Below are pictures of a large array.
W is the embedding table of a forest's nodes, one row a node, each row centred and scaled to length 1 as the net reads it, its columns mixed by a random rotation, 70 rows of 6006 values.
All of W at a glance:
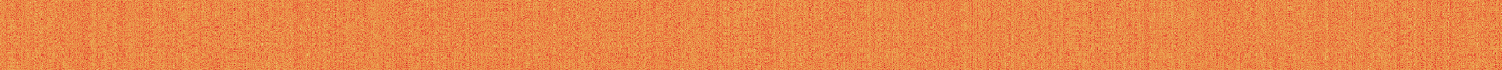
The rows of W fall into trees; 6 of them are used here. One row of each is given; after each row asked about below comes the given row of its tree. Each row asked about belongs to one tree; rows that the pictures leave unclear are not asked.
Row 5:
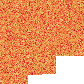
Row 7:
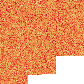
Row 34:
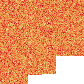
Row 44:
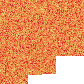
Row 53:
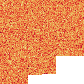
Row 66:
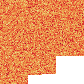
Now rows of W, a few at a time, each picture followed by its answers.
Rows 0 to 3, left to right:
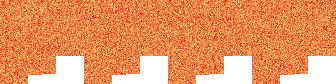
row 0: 44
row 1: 5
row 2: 7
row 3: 53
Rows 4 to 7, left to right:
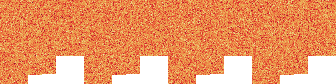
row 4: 34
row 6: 53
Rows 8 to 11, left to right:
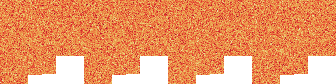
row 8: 34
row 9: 34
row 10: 34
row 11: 5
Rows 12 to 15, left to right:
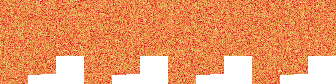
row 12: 7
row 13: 5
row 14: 5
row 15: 7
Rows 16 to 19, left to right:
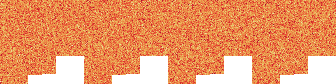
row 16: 5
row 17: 7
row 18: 53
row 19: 53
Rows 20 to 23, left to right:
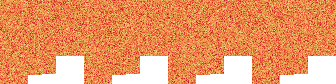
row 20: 66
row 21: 5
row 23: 7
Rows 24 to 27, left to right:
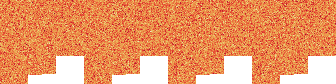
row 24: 34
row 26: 66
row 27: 66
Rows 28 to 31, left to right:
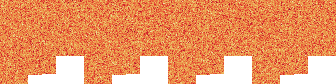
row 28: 44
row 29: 34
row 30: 66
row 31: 5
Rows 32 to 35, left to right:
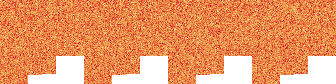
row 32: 7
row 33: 7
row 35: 44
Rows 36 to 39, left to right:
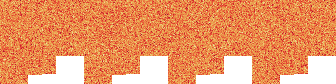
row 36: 44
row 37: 5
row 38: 34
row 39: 44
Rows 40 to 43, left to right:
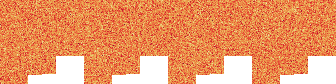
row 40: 7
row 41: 5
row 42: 34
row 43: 44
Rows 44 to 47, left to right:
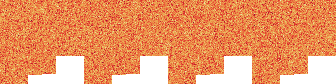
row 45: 7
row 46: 7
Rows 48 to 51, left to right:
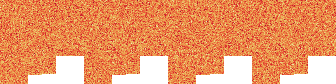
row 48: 34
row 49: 34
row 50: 5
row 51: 34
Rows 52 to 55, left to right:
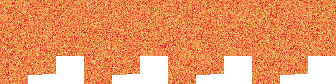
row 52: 66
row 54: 53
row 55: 53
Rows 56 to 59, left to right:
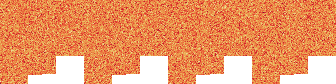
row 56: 5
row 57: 5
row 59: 66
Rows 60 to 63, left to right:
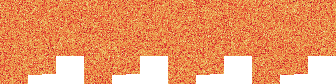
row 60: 34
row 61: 53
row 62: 66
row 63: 44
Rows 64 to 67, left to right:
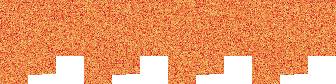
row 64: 34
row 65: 44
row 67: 44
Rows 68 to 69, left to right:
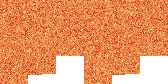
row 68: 5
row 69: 66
